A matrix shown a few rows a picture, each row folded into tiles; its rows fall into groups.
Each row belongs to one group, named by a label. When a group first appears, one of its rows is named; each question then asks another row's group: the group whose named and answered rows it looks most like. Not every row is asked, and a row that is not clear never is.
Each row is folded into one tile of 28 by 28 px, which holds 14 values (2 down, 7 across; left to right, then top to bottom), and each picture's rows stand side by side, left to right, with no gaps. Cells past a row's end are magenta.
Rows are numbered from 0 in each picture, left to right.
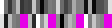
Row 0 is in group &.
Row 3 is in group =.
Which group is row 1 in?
=
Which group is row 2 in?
&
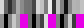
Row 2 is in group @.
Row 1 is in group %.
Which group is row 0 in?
&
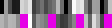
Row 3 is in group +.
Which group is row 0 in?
=
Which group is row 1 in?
&
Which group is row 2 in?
@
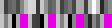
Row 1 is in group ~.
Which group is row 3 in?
%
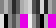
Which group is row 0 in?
=
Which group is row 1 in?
~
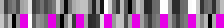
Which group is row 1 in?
&
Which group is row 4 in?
+
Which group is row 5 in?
@
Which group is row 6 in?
@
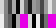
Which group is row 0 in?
~
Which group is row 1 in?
=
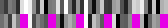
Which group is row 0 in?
@
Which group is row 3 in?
&
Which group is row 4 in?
=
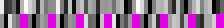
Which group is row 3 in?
=
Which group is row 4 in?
=
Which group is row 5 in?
@
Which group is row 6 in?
+
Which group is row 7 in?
%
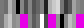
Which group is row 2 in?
&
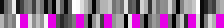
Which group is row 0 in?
%
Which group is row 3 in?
@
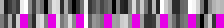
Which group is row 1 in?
+
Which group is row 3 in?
&
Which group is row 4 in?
=
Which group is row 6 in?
@
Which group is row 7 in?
@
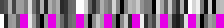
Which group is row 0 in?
=
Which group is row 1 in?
~
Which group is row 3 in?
&
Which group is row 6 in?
~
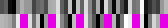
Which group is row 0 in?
=
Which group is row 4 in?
=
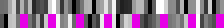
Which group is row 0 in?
%
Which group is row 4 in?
&
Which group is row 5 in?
@
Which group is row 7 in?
~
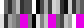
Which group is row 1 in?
=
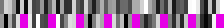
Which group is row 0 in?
%
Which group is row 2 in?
=
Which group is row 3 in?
&
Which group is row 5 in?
%
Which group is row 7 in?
~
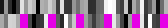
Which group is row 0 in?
=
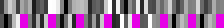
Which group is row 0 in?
%
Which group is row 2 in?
@
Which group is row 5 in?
=
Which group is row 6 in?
&
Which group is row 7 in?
&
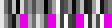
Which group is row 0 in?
~
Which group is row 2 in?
+
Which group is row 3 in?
%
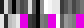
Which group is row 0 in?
=
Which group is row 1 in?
@
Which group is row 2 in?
&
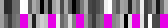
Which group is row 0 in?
@
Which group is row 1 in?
=
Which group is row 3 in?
@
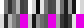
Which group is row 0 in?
&
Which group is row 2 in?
~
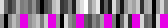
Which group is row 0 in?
&
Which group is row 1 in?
=
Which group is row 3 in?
%
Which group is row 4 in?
@
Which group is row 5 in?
=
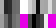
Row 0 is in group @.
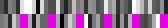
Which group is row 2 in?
&
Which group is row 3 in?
=
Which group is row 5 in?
%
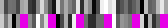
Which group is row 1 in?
%
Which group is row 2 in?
%
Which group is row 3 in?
@
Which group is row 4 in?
&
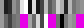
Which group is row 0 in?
@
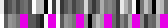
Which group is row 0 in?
&
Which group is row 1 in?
%
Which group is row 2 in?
&
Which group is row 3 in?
&
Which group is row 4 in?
%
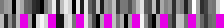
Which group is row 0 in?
=
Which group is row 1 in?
=
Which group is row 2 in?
%
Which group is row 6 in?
+
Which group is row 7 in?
@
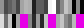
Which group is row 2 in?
%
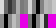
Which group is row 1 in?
@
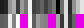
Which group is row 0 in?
%
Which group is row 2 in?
=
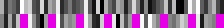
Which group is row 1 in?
~
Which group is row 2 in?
&
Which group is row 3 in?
~
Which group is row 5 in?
=
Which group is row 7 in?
&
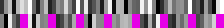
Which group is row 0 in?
=
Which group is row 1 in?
&
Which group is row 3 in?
+
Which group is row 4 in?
=
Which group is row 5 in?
%
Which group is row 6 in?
%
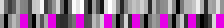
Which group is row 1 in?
%
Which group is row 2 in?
@
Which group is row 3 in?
+
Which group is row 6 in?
@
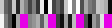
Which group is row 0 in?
~
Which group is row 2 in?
%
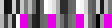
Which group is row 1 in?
@
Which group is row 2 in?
@
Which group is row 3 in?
~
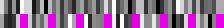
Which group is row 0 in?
~
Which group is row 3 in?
=
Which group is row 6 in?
%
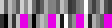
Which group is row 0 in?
%
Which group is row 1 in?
&
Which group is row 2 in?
=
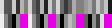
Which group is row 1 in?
~
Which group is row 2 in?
&
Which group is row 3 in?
%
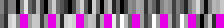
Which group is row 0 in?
+
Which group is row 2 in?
=
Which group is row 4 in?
=
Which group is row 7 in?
@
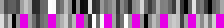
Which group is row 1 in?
@
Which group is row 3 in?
=
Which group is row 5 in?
&
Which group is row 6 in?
+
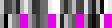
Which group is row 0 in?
+
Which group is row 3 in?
~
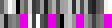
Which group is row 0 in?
%
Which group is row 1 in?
+
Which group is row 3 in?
@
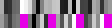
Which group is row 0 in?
@
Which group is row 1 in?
@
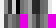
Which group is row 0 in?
~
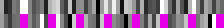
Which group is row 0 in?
@
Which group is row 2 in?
~
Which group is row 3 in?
=
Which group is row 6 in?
+
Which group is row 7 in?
%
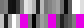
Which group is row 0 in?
=
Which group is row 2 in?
@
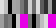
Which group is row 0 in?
~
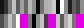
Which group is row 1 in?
@
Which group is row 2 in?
=
